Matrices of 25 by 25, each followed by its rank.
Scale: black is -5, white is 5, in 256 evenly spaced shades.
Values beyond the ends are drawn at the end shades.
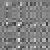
two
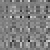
two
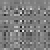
two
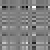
one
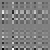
one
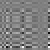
one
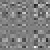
two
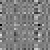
two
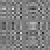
two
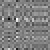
two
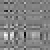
two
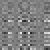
two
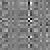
two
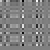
one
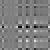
one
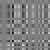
one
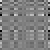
one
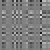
one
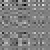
two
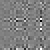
two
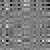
two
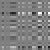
one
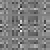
two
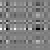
one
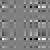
one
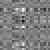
two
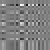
one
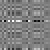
one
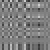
one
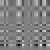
one
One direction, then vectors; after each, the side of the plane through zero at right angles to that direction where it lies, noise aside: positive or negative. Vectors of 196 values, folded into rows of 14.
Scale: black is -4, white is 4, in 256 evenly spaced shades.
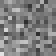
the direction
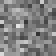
positive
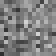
negative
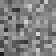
negative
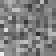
positive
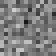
positive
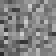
negative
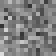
positive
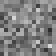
negative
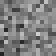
negative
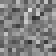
negative
